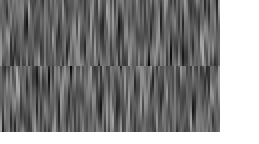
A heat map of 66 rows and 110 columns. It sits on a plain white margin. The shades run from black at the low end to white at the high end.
Symmetry: a half turn. Histogram: bell-shaped. Average level on the scale: 40%. Grain: streaks running down.
